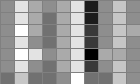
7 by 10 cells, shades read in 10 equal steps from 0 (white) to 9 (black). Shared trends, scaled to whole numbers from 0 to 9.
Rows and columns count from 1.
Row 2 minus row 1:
0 0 0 1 0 0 0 0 0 0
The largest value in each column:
5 2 5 5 4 1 9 5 3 4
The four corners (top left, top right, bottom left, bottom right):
4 4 5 4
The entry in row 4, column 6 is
1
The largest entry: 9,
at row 5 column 7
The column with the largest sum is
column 7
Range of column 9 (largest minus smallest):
1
